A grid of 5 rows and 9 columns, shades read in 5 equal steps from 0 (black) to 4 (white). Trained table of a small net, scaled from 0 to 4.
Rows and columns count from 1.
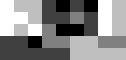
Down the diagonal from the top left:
4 4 4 2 1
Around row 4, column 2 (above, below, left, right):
3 1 1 0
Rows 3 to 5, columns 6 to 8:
0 1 4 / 3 3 2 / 3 3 3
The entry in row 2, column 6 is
2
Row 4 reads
1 1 0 2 2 3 3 2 2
